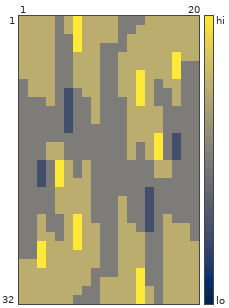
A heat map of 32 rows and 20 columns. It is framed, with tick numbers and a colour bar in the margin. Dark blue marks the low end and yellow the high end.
Streaks run downward. A half turn leaves it unchanged. The centre is the calmest part. There is no overall slope.
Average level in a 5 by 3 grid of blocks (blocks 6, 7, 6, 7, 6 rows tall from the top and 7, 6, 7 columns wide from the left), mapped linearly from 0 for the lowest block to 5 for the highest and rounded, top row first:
4 3 5 | 0 2 3 | 1 0 1 | 3 2 0 | 5 3 4
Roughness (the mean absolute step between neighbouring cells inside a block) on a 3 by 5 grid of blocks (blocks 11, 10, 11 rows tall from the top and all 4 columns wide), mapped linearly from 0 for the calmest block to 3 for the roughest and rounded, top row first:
0 3 2 2 2
1 2 0 2 1
2 2 2 3 0
